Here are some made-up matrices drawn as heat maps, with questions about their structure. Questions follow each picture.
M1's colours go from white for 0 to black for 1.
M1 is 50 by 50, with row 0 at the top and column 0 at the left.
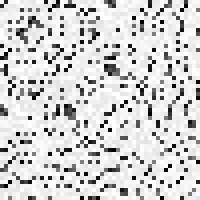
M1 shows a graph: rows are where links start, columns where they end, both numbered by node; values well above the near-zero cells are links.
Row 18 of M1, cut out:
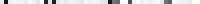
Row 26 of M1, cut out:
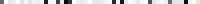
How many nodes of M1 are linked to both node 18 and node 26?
3
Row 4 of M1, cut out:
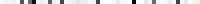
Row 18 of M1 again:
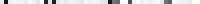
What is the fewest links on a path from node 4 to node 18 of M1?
3
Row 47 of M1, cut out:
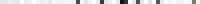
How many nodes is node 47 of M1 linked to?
7
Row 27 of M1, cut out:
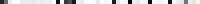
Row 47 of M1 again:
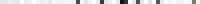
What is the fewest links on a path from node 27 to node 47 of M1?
4
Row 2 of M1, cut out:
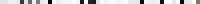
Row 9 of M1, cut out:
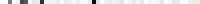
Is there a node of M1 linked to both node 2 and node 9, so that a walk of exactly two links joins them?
yes
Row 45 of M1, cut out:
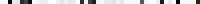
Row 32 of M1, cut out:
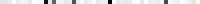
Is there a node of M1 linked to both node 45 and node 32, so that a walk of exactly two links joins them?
no
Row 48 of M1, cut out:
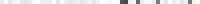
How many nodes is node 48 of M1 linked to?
5
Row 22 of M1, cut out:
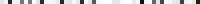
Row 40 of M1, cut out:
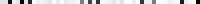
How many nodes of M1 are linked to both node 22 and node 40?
8
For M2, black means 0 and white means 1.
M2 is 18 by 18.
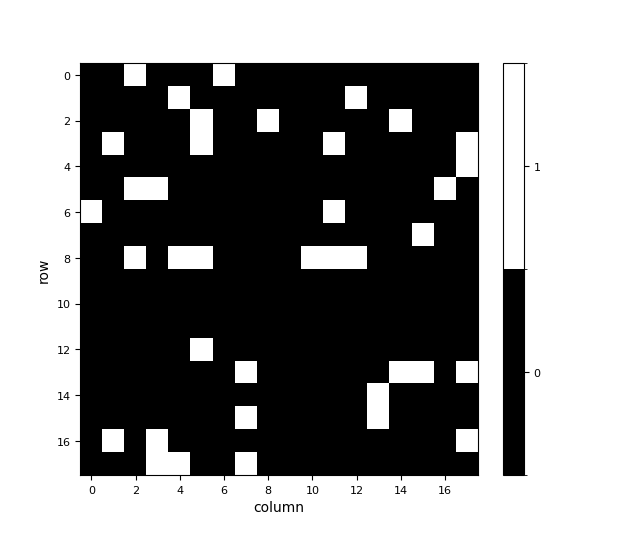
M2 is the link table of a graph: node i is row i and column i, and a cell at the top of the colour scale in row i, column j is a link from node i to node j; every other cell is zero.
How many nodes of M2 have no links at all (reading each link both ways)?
1
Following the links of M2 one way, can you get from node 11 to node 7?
no
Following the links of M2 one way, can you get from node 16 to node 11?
yes
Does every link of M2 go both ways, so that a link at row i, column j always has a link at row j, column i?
no
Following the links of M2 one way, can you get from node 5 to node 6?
no
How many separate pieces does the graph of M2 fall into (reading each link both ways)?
2
